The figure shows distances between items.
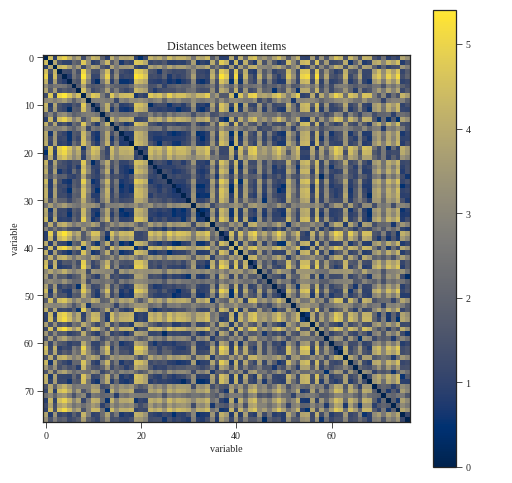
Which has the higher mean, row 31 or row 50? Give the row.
31
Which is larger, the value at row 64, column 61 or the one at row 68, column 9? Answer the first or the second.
the second
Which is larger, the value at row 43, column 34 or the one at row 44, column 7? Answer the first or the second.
the second
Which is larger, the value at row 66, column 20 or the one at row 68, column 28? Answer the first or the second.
the first
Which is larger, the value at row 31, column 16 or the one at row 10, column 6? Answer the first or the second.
the first
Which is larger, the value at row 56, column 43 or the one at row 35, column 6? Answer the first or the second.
the second
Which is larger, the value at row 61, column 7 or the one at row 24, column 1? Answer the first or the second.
the first
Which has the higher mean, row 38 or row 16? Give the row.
38
